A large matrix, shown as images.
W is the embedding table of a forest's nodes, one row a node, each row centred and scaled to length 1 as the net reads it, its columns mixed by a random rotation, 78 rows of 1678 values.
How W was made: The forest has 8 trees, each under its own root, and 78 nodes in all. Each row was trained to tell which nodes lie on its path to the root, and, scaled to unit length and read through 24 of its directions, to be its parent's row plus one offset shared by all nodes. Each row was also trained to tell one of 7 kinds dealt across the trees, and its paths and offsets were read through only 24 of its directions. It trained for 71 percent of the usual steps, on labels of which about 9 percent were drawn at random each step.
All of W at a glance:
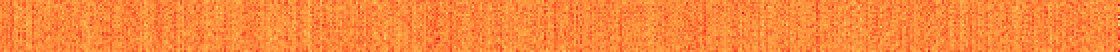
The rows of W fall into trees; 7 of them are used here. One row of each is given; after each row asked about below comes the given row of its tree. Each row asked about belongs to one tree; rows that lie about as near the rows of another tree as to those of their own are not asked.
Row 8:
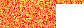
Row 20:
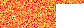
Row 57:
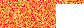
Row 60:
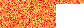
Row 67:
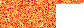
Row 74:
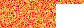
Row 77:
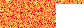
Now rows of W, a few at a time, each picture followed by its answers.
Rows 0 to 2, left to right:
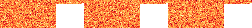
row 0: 57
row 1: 60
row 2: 20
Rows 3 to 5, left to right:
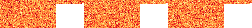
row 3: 74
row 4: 57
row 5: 57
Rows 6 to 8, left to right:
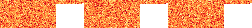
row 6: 57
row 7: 74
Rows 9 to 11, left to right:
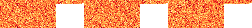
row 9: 67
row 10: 67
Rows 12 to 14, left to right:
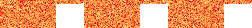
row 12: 67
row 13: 57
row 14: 67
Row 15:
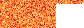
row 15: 60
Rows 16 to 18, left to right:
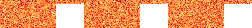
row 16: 67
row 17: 60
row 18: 20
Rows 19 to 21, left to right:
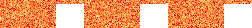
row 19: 20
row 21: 57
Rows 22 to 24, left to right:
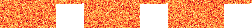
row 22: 57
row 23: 60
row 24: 67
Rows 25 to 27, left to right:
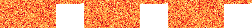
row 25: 67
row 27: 60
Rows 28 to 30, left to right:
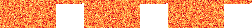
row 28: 8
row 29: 20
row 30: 74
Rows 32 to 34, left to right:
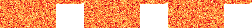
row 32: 60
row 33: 67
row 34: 77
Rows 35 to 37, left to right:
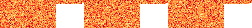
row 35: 20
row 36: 74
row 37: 67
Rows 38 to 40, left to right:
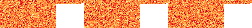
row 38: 67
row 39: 60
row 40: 57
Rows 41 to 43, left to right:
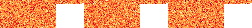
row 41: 60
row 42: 60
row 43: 20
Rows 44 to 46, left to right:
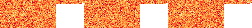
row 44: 20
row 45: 67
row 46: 20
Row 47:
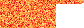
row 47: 74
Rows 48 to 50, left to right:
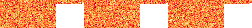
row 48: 8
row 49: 74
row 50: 74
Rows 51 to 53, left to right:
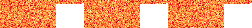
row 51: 74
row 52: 20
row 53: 74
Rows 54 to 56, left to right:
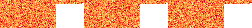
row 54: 57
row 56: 20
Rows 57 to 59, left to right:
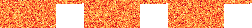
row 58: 20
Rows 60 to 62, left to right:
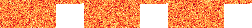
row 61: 60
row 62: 67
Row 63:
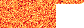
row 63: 67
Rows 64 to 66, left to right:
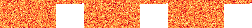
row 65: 60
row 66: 74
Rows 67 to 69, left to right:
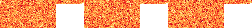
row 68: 60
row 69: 20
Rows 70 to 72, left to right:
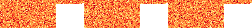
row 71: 77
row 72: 74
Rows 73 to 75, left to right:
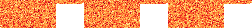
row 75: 60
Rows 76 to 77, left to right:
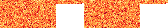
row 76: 57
